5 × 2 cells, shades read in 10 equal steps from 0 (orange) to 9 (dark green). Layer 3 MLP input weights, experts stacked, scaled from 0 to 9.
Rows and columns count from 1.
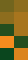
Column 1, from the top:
5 4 8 0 9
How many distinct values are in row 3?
2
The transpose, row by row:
5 4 8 0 9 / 4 3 3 8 1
